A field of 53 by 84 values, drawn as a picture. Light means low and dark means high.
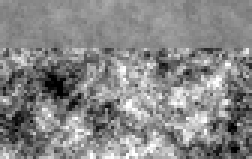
The texture is blotchy. The middle left is the ninth with the highest average. The top part is calmer, up to a seam about 30% of the way down. Neither half mirrors the other. There is no overall slope.
